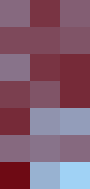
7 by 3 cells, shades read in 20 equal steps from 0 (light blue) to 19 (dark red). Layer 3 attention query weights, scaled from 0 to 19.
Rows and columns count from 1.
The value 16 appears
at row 3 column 3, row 4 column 3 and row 5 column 1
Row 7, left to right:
19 3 0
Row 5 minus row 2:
3 -7 -7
